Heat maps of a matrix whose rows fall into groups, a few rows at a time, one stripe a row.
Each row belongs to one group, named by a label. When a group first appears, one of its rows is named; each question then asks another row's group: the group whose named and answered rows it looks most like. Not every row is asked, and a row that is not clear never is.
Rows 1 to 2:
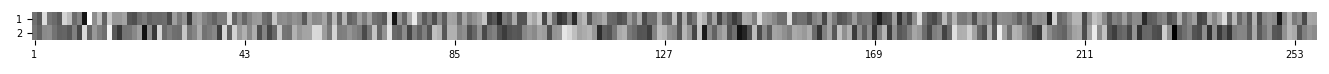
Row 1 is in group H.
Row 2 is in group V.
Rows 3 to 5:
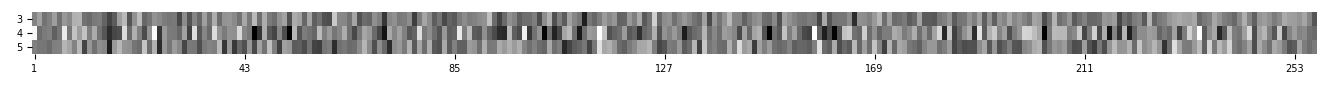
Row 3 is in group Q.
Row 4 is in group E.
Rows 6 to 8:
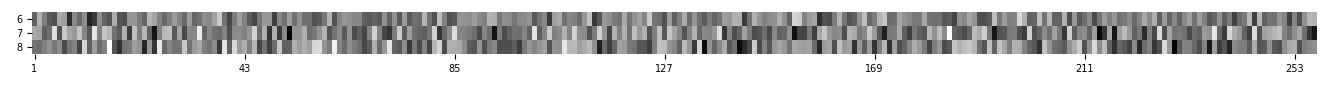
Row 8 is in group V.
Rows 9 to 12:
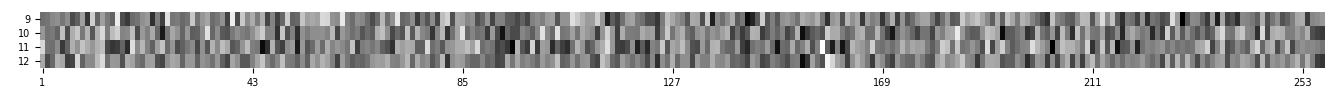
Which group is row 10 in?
H
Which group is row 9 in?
V
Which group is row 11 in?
E
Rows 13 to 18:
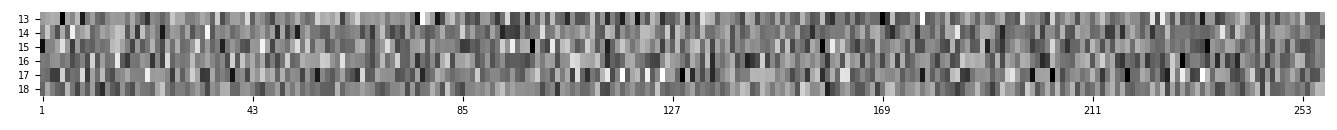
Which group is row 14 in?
H
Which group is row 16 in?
V
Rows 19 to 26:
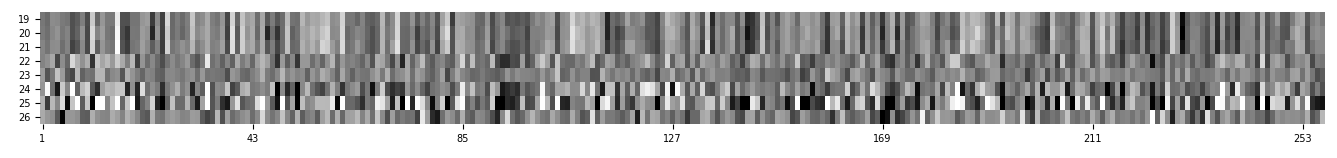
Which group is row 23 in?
H
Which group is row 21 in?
V
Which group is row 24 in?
H
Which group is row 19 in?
V
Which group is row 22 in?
H
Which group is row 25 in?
H
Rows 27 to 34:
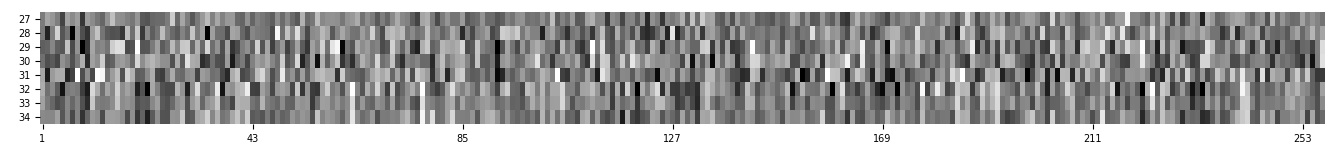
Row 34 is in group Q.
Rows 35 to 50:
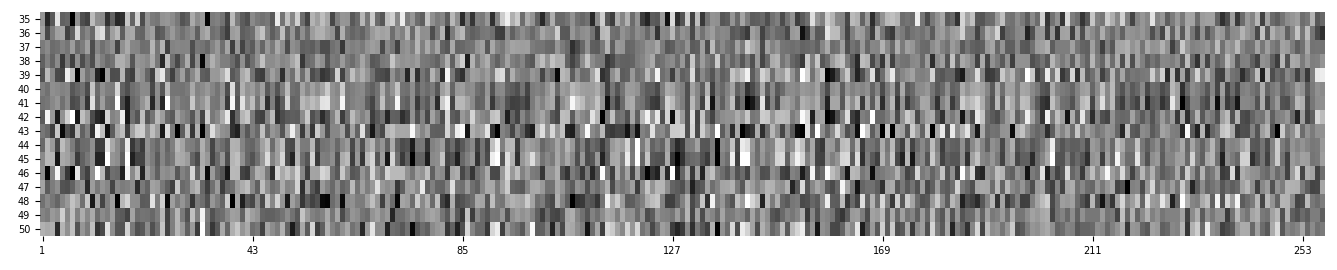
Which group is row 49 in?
E
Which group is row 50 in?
E
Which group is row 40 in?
V
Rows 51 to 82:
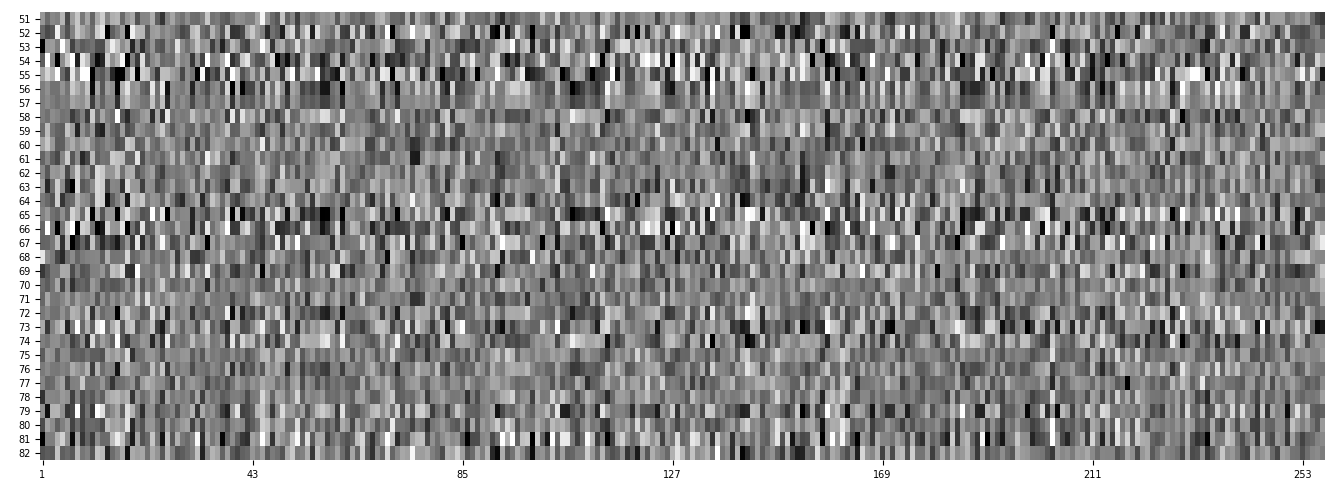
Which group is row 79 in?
H
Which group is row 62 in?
H
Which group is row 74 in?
V
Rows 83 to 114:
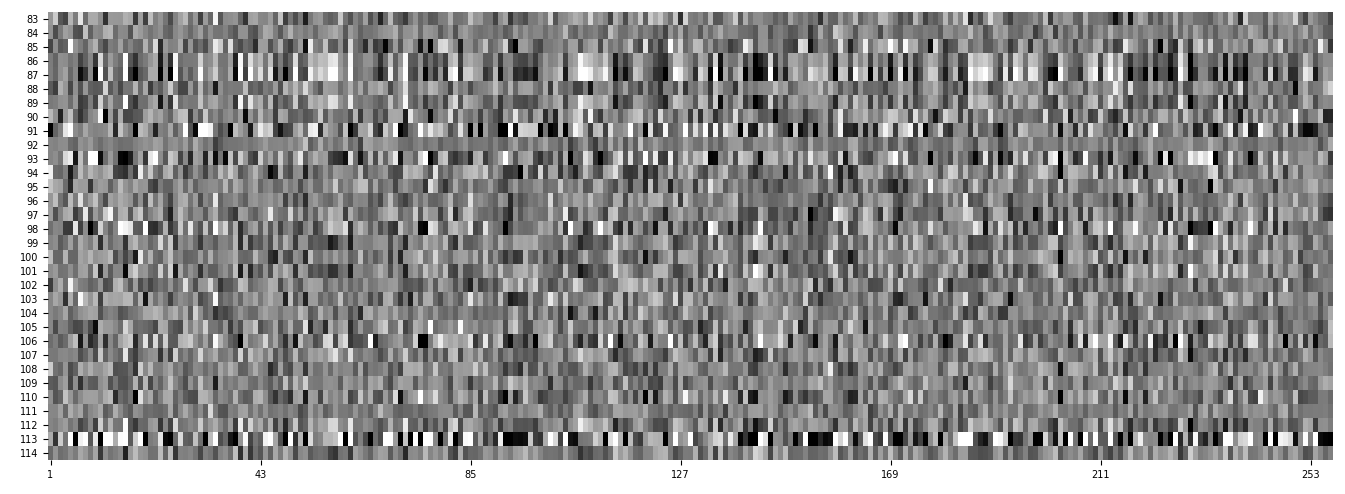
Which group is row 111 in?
E
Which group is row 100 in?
E
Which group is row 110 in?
E
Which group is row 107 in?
V
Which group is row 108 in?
E
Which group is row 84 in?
H
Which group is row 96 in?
H
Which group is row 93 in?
Q
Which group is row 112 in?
V
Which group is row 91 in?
E
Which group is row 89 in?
V
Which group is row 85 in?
Q
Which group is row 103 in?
H
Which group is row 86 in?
V
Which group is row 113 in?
H
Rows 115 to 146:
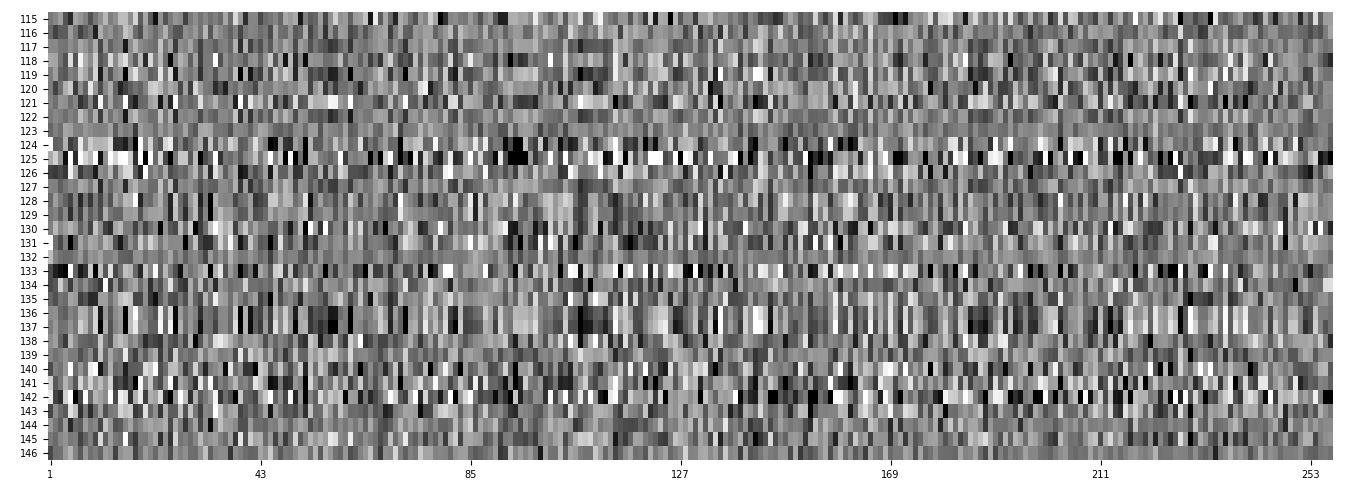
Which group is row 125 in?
H
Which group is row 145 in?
V
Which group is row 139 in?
V
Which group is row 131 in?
E
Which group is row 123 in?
E
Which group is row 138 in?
Q
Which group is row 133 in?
Q
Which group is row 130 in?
Q
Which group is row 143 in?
Q
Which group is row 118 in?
H
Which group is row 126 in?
Q
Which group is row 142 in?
H
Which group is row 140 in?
Q
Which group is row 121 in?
V
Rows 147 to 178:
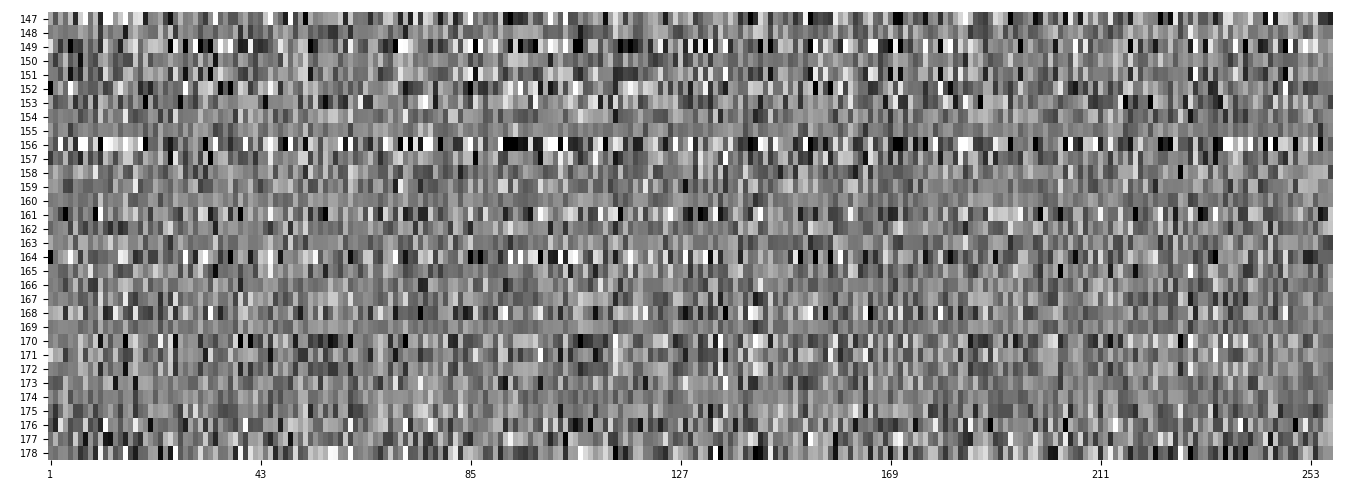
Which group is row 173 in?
E
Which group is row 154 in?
V
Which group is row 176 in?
H
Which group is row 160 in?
V
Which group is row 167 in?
V
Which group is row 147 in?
H
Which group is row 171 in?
E
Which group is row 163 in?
H
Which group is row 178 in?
V
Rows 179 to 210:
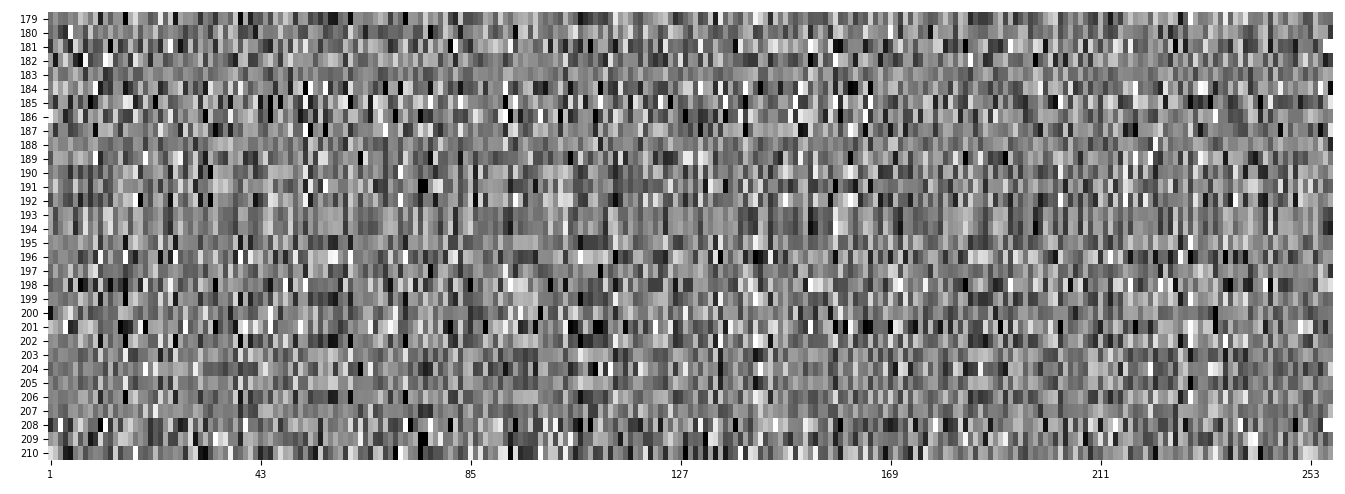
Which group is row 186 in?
E
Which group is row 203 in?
V
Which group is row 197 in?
Q
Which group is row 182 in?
H
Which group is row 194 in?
H
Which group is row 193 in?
H
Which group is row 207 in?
Q
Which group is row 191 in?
Q
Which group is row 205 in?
V
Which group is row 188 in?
Q
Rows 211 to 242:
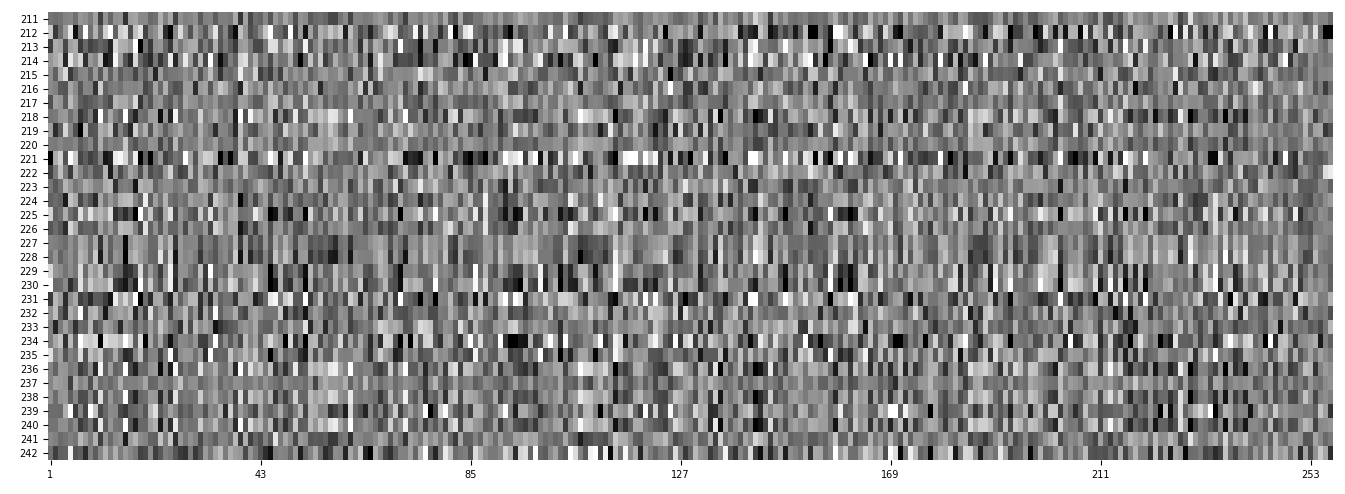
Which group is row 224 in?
Q
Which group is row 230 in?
E
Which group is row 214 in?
E
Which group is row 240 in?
V
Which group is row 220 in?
V
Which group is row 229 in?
E
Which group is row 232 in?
H
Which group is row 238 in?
V
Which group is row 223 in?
E
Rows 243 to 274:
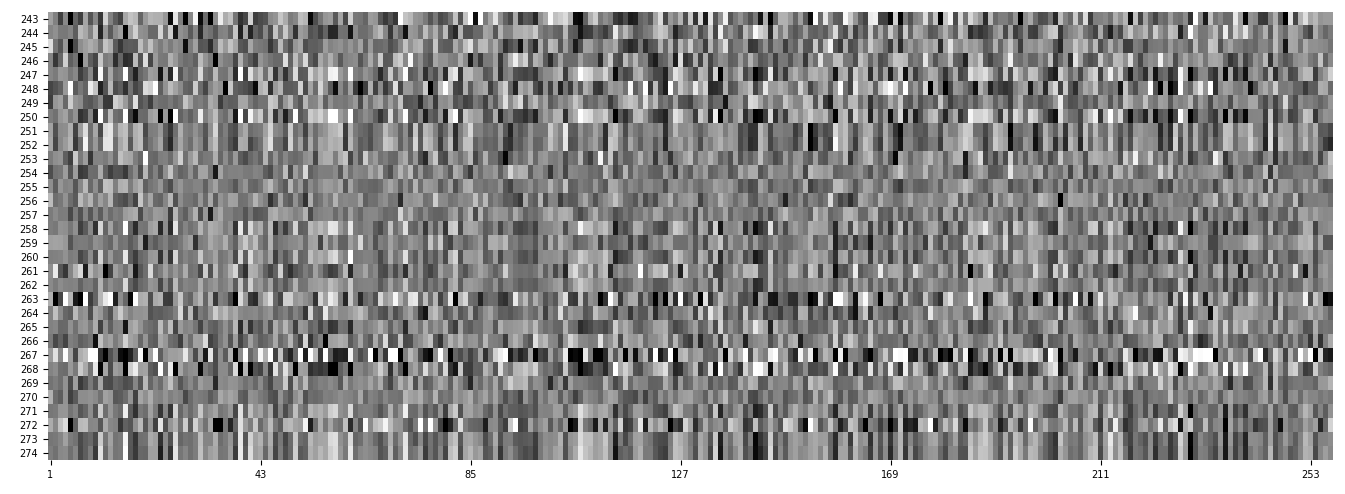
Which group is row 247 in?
V
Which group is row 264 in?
Q
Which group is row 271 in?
V
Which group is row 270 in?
E
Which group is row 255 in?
H
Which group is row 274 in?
V
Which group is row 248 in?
Q
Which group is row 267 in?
Q
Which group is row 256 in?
E
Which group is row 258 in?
V
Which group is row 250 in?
V
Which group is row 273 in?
V
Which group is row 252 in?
H
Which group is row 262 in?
V
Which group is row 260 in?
V
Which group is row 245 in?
E
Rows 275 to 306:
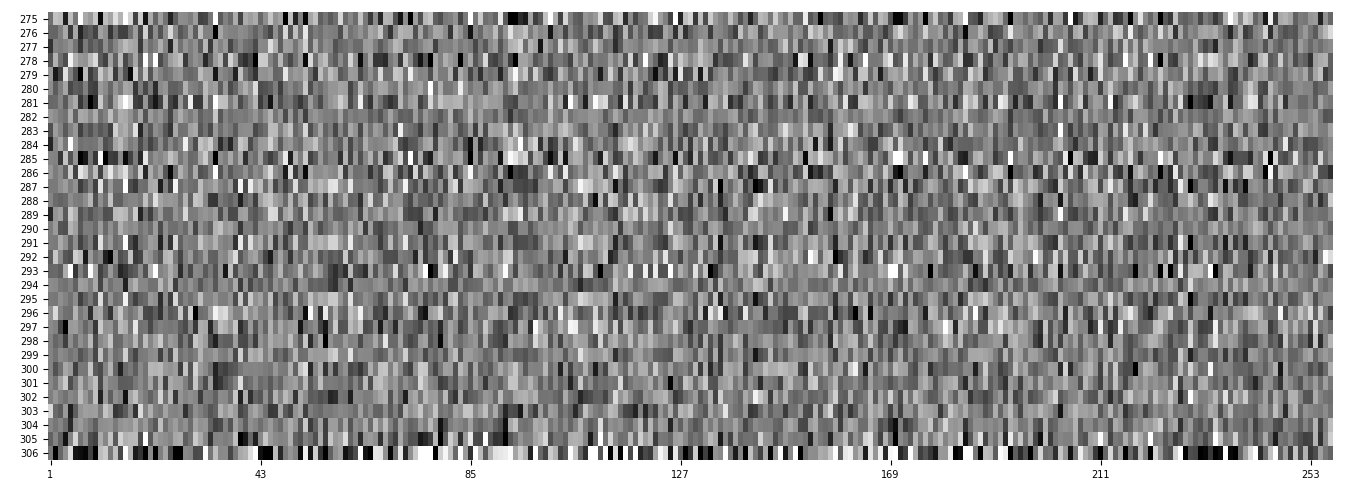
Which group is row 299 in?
V
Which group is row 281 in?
Q
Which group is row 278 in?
Q
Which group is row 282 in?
H
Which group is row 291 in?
V
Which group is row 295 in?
V
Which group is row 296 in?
Q
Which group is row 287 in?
V
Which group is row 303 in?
E
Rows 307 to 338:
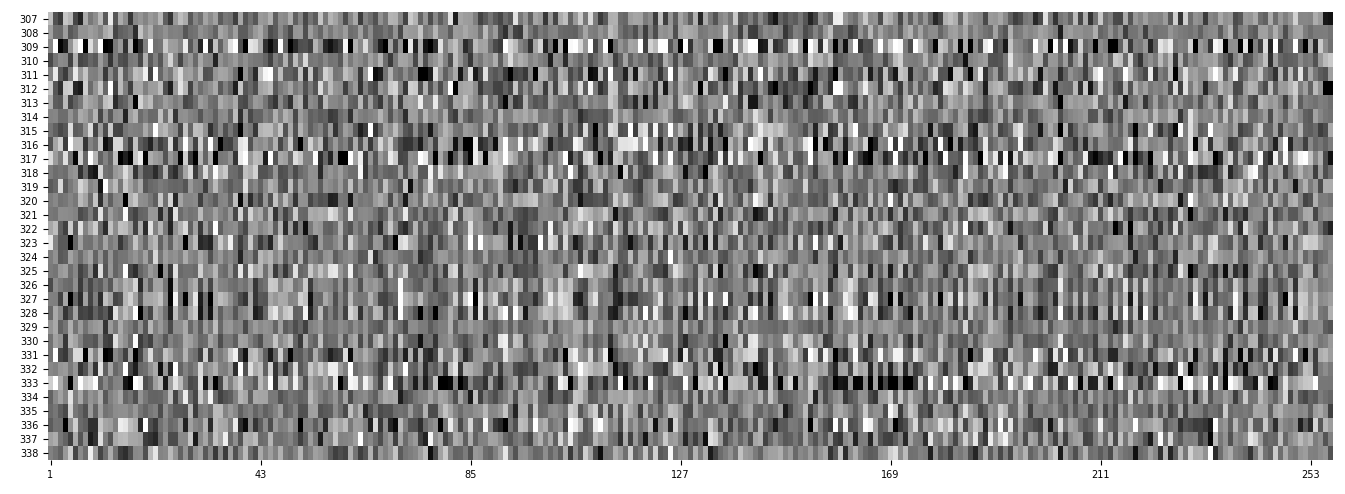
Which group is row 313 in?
E
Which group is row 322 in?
H
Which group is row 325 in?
V
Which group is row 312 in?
H
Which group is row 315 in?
Q
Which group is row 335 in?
Q
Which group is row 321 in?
V
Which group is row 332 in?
V
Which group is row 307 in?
H
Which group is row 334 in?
E
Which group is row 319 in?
H
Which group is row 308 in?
E
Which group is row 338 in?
Q
